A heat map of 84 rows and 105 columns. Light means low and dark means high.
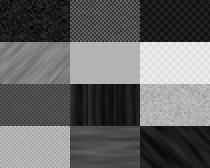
The table splits into 4 rows of 3 panels. Panel 1,1: very high, fine-grained, faint in contrast. Panel 1,2: high, checkered. Panel 1,3: very high, checkered, faint in contrast. Panel 2,1: middling, slanting up to the right, faint in contrast. Panel 2,2: low, flat. Panel 2,3: very low, checkered, faint in contrast. Panel 3,1: high, checkered, faint in contrast. Panel 3,2: very high, streaked downward, faint in contrast. Panel 3,3: low, fine-grained, faint in contrast. Panel 4,1: low, checkered, faint in contrast. Panel 4,2: high, streaked across, faint in contrast. Panel 4,3: very high, slanting down to the right, faint in contrast.
